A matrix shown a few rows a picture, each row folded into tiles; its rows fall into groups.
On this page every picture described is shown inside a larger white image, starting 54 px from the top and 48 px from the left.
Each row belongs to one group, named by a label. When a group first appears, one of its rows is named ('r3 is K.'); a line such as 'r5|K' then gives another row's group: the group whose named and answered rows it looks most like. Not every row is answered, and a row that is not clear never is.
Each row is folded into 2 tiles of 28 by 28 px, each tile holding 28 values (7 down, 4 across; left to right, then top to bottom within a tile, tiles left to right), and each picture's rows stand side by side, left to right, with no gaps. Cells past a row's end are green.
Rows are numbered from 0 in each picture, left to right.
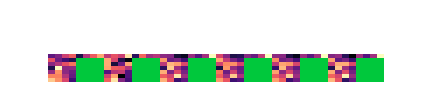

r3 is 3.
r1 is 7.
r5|3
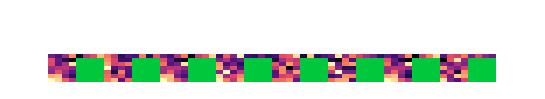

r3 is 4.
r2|7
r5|4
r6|7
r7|4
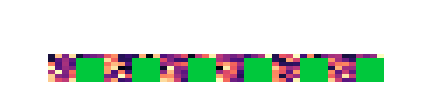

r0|4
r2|7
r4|4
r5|3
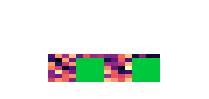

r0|4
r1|4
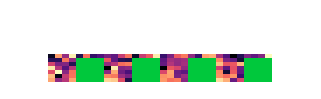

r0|4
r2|7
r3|3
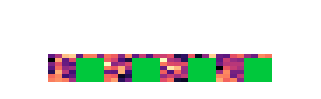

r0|7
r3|7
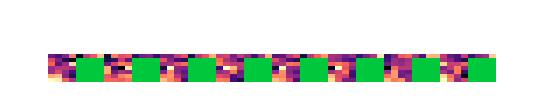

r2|7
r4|7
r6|7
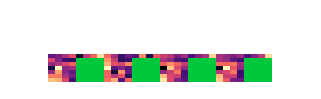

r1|3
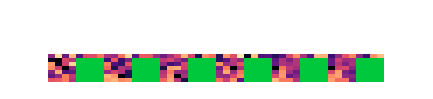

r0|4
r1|7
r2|7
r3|4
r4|7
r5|7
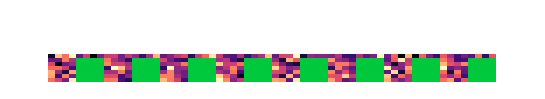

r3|3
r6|4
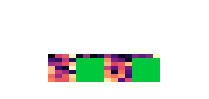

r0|4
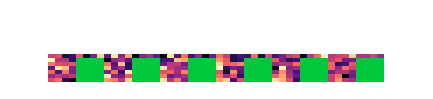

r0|3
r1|4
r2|4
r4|7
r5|7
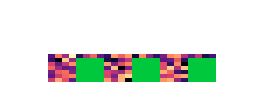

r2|4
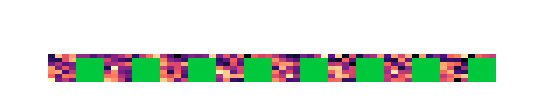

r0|4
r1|7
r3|4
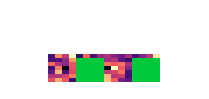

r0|4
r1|3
